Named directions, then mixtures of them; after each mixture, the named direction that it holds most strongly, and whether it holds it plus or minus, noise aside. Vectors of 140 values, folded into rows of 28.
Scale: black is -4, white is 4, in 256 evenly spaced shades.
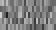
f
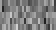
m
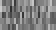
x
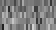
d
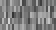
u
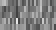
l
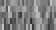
d, minus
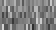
d, minus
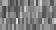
l, plus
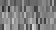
d, plus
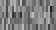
u, plus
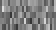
m, minus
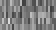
u, plus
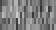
l, minus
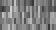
x, minus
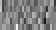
m, plus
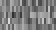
u, plus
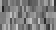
m, plus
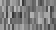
u, plus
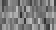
m, plus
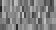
x, minus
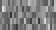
m, minus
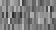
u, plus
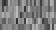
l, minus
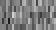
u, minus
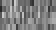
x, minus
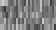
l, plus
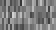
u, minus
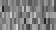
m, plus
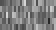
u, minus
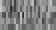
x, plus
